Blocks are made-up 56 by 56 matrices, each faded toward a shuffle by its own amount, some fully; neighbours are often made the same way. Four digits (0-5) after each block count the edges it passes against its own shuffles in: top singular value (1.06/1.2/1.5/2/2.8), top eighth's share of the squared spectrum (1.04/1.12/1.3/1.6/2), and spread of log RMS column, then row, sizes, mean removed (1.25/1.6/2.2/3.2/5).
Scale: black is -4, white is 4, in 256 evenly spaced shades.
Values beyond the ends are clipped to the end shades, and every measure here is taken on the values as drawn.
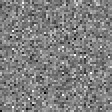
1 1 2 0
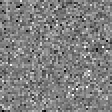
0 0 0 0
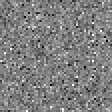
1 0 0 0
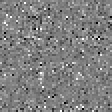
3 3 1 2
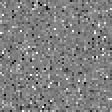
1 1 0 0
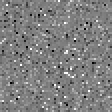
0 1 0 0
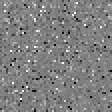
2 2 0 1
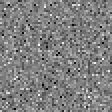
0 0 0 0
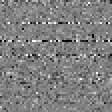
3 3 0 3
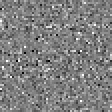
1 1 0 2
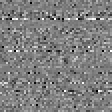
2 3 0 3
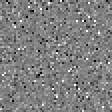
0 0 0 0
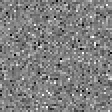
0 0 0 0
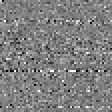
2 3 0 3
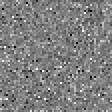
0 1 0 0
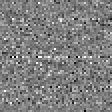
2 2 0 3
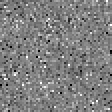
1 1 0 0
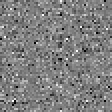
3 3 1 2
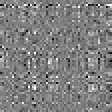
4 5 3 3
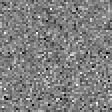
0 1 0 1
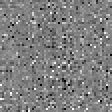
3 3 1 1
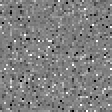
2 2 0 0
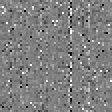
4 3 2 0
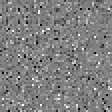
3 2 1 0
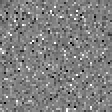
0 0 0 0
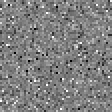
1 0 0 0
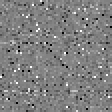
2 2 0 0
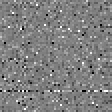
3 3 0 1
